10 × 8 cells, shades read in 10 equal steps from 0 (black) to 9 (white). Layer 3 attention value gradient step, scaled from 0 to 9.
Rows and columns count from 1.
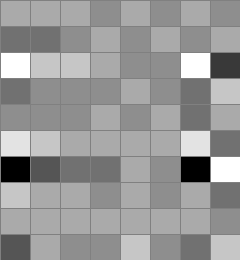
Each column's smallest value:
0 3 4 4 5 5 0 2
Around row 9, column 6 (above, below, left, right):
5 5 6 6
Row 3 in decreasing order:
9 9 7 7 6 5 5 2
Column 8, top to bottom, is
5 6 2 7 6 4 9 4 5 7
